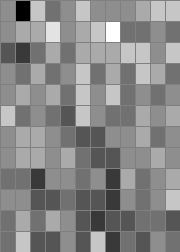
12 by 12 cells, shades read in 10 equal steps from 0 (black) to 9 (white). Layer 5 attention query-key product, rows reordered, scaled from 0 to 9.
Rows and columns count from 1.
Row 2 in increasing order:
4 4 4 5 5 5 6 6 6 7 8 9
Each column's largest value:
7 7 7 8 6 7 7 9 7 7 7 7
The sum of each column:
57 56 57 59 55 60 55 54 56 61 61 63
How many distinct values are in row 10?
5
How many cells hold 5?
40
